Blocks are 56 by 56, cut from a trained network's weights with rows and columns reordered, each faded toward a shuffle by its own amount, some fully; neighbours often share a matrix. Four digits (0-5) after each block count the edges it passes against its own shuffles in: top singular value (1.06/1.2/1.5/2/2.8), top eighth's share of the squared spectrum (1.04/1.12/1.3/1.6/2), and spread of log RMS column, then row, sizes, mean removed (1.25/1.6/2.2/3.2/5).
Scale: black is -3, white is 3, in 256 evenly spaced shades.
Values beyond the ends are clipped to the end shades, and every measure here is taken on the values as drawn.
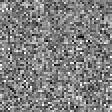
2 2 0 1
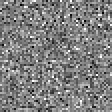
0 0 0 0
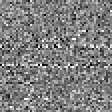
3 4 0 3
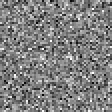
1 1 0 0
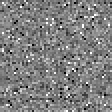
0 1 1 0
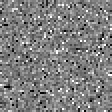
0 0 0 0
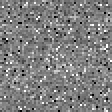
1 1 0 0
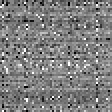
3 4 3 2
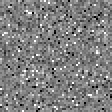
0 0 0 0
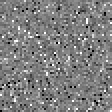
0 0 0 0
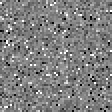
0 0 0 0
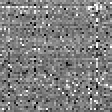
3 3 2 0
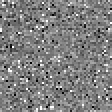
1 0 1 0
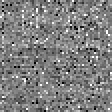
2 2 1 1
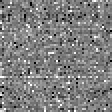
2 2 1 1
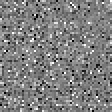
1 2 1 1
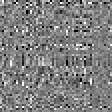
3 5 3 3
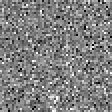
1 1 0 0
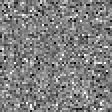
2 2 1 1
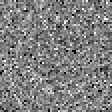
0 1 0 0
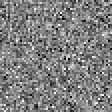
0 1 0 0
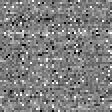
2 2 2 1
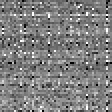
3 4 3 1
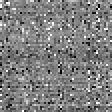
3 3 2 1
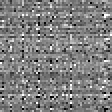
3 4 3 1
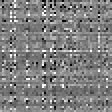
3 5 4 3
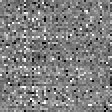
2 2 2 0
